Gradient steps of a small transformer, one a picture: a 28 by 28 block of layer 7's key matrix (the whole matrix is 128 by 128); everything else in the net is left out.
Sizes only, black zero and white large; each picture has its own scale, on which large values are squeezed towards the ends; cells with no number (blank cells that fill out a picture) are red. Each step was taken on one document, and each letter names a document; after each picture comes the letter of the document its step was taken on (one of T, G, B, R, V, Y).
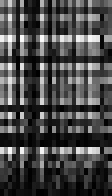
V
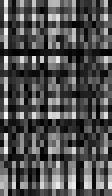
V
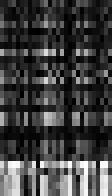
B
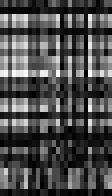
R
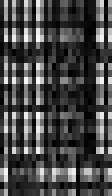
V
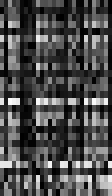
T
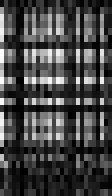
T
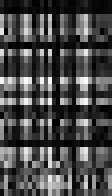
T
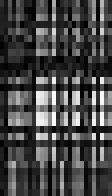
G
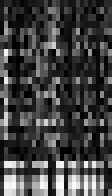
B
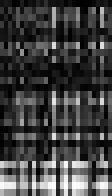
G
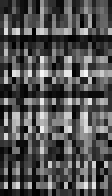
T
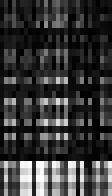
G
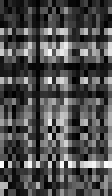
T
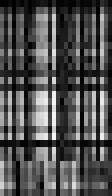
G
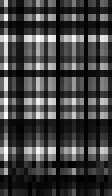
V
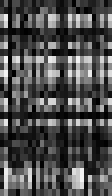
R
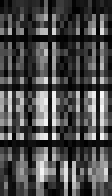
G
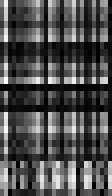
V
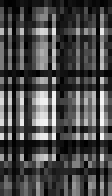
G
